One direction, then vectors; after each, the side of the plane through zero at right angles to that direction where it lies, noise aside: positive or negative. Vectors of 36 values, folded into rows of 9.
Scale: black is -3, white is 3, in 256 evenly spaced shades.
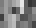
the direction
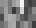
positive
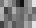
negative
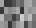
negative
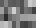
negative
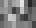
positive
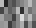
negative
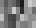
negative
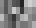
negative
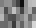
negative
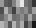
positive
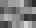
positive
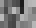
negative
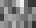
positive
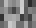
positive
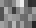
positive
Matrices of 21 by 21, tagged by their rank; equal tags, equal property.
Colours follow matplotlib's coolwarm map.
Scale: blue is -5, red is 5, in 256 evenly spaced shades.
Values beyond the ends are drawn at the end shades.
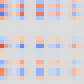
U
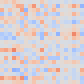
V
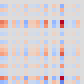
U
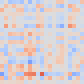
V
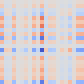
U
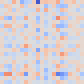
V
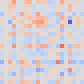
V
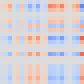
U
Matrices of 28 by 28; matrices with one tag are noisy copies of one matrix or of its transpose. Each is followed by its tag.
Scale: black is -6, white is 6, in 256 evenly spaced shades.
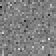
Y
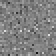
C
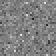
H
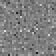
C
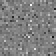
C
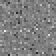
C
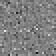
C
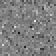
H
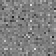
C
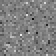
H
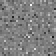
C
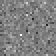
H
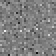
C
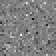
H
